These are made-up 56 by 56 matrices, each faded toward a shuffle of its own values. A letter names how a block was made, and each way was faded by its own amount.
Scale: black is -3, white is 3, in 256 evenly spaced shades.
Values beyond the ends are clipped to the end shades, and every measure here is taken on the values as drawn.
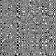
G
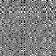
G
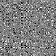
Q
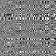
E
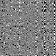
G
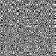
G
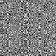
G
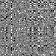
G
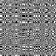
E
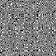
Q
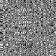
Q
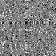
Q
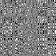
G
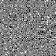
Q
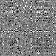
Q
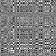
E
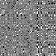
G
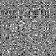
Q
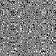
Q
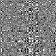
G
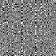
G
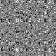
Q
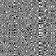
G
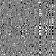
G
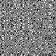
Q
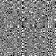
G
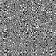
Q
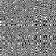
G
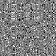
Q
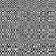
E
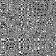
Q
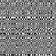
E
